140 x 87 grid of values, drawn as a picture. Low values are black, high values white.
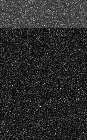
The values are skewed, with a long tail toward high values. The top part is higher, up to a seam about 20% of the way down. There are no regular stripes.
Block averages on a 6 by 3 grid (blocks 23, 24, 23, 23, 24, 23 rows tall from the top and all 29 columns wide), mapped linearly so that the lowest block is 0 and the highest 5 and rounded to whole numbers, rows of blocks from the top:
5 5 5 / 1 1 1 / 0 0 0 / 0 0 0 / 0 0 0 / 0 0 0
